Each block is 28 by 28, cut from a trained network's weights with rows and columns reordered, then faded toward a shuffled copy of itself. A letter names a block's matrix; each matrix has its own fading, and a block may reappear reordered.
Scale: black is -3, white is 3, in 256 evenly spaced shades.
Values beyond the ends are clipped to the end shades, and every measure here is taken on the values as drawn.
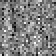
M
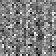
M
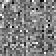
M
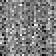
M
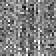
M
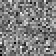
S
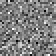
S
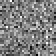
S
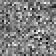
S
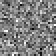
S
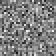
S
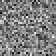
S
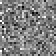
S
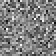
S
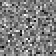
S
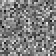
S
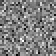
S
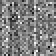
M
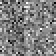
M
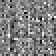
M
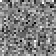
S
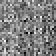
M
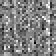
M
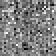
M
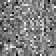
M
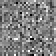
M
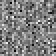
M
